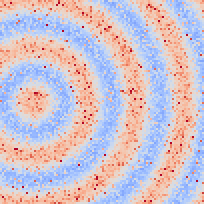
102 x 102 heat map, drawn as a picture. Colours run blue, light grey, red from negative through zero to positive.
No seam splits the table. Rings spread out from the middle left. No overall slope runs across the table.
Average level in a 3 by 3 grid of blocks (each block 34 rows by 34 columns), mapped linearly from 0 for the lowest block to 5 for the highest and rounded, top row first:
5 4 3
0 5 4
5 4 3
